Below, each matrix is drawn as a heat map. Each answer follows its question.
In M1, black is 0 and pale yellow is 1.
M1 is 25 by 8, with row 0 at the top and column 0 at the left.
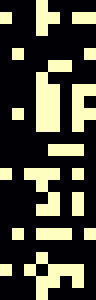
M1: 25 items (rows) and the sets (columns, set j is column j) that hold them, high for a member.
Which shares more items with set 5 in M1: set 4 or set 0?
set 4
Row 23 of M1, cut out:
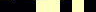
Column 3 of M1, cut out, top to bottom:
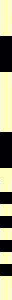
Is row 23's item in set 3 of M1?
yes
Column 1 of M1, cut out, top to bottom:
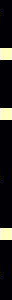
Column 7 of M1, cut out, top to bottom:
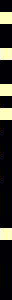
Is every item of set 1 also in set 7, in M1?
yes
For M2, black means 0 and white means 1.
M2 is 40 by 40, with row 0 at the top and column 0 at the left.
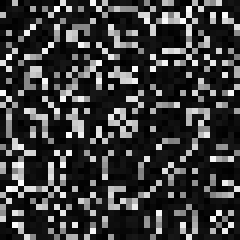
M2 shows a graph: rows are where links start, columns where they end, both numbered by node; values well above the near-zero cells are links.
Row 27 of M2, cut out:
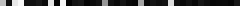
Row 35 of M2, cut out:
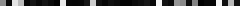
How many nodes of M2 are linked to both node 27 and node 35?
4
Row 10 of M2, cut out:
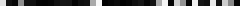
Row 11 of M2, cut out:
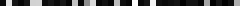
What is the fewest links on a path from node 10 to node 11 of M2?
2
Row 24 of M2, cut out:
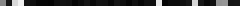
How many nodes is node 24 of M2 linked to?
7
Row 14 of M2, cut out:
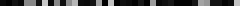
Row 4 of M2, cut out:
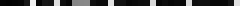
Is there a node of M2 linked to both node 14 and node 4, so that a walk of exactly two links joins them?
yes
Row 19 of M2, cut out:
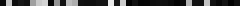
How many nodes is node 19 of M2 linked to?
11
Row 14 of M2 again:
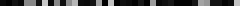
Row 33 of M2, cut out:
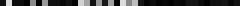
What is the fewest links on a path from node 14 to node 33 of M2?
1
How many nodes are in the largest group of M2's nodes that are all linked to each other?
7
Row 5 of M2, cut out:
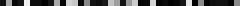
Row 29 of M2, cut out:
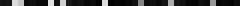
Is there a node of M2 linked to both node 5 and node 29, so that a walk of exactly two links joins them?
no
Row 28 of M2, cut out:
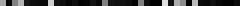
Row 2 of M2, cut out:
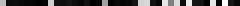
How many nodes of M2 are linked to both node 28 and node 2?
6
